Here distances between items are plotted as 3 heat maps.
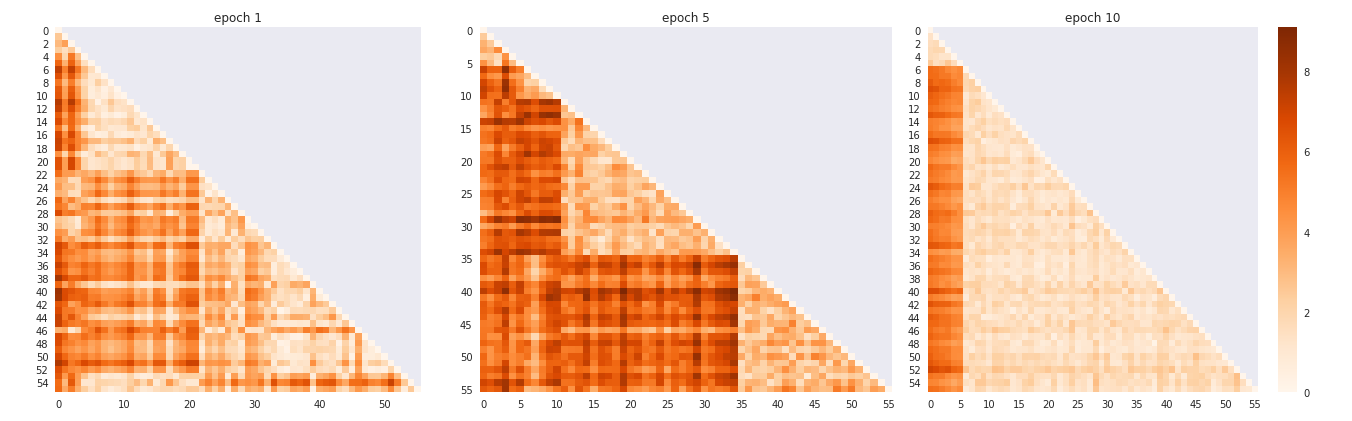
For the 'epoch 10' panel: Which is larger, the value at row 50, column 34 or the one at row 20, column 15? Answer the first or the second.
the first
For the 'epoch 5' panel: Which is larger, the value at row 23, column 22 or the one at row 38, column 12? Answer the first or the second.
the second
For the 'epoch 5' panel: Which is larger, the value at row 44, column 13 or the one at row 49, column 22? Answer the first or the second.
the first
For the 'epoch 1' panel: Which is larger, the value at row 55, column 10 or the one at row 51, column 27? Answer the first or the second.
the second
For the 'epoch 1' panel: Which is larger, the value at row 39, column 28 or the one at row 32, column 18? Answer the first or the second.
the second
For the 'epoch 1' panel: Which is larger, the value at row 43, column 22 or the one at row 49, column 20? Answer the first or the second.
the second
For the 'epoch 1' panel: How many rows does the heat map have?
56
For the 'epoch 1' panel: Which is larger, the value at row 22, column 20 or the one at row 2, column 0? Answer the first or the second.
the first
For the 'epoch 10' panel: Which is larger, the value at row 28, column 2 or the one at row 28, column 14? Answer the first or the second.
the first
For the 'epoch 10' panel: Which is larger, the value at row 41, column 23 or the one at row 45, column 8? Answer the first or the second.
the second
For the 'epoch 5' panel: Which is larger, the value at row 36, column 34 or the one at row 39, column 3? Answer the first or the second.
the first
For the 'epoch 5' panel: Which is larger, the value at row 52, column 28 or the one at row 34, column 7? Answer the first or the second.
the second
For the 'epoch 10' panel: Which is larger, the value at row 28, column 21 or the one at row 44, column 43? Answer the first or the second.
the second
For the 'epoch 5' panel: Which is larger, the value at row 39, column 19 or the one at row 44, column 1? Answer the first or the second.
the first
